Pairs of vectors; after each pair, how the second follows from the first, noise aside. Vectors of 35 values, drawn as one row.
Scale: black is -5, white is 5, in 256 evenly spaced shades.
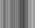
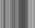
copied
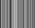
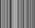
copied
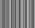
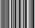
scaled up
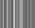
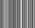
shuffled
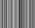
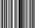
scaled up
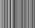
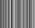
negated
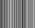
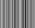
shuffled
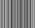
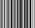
scaled up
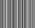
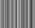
shuffled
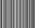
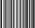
scaled up
